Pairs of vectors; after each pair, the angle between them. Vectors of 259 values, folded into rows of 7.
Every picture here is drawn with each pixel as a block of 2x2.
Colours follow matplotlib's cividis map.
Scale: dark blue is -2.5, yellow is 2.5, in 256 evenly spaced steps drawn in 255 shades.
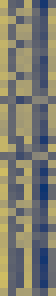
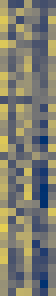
nearly parallel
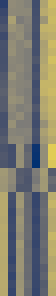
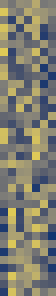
partly opposed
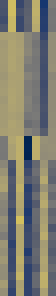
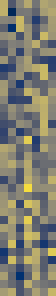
partly opposed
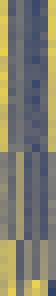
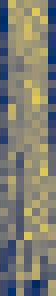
nearly opposite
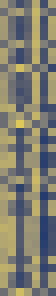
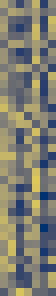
nearly parallel
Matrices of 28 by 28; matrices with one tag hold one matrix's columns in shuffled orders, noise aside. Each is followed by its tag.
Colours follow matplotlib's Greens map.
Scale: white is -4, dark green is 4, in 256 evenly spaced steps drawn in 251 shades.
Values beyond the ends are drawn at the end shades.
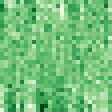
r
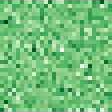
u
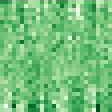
r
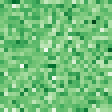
u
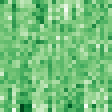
r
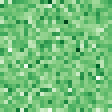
u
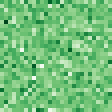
u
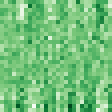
r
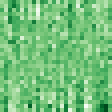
r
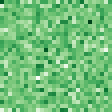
u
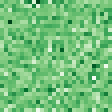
u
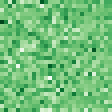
u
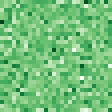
u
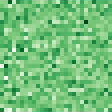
u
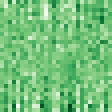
r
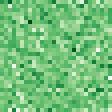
u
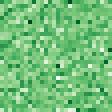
u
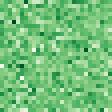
u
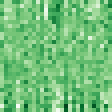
r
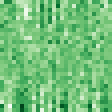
r
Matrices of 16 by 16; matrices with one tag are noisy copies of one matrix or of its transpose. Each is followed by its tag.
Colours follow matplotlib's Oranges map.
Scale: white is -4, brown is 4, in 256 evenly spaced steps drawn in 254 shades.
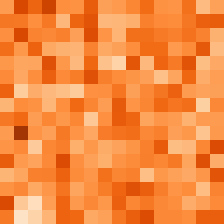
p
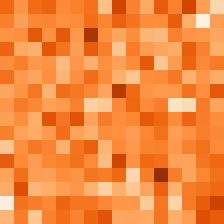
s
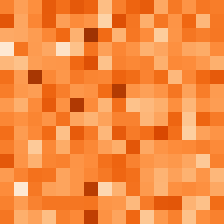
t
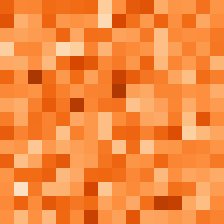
t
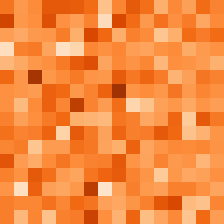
t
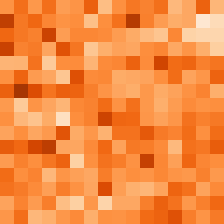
p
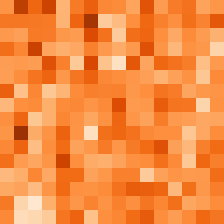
p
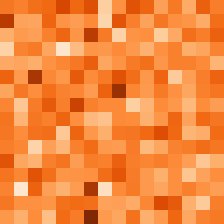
t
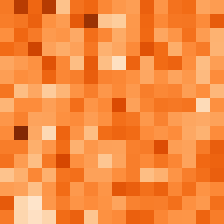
p
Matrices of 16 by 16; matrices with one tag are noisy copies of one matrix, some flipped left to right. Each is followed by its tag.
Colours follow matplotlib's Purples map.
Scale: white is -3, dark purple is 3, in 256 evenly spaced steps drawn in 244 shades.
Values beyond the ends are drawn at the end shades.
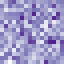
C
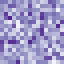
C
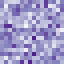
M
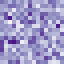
C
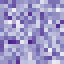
C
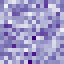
M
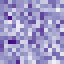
C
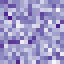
C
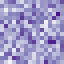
C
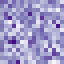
C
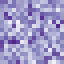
C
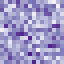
M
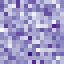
M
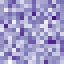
C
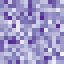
C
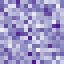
M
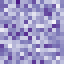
M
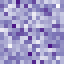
M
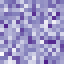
C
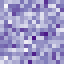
M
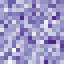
C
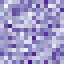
M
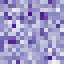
C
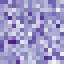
C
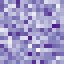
M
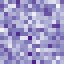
M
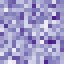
C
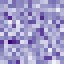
C
